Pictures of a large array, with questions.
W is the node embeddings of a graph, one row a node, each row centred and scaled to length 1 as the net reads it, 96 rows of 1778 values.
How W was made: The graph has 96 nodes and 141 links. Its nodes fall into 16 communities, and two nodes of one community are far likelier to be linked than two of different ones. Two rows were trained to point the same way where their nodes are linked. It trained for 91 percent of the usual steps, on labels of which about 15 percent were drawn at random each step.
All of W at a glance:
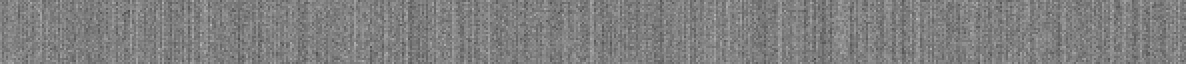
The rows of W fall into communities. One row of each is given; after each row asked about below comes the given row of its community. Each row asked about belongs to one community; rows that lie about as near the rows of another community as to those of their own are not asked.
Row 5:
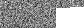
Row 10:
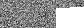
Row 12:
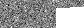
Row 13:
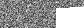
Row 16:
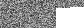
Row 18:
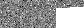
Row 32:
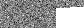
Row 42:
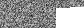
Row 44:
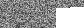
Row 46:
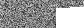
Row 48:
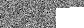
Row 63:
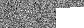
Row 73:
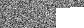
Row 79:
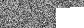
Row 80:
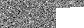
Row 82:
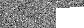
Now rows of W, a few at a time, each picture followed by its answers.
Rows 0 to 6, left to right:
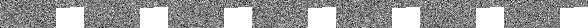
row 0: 32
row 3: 16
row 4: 16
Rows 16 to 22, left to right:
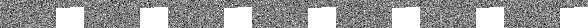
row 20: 80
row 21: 18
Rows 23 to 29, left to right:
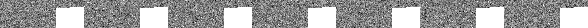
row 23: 10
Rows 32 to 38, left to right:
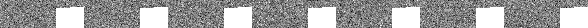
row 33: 63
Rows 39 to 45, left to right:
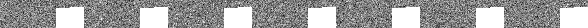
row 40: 80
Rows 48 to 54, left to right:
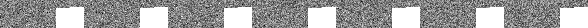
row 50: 18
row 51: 12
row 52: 46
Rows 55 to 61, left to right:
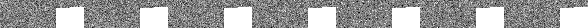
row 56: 46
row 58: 32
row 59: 12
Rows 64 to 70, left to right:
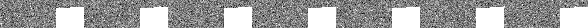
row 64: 16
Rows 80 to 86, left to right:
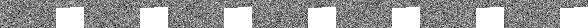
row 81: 44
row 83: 79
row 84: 12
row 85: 73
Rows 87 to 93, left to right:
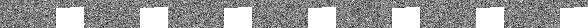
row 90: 44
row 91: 48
